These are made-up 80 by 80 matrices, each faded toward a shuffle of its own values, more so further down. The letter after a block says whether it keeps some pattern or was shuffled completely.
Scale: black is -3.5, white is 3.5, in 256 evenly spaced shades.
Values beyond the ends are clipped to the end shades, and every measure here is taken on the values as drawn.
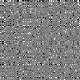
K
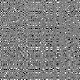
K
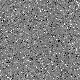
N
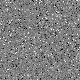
N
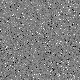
N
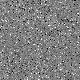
N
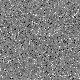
N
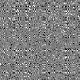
K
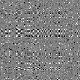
K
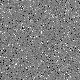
N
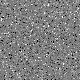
N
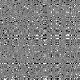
K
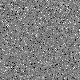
N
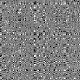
K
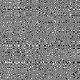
K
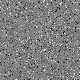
N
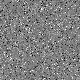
N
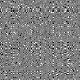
K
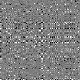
K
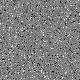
N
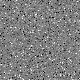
N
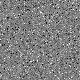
N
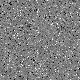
N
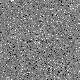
N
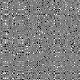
K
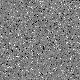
N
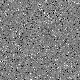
N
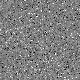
N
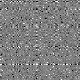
K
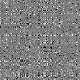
K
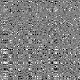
K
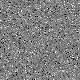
N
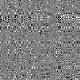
K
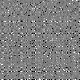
K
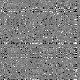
K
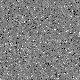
N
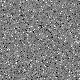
N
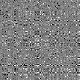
K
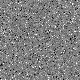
N
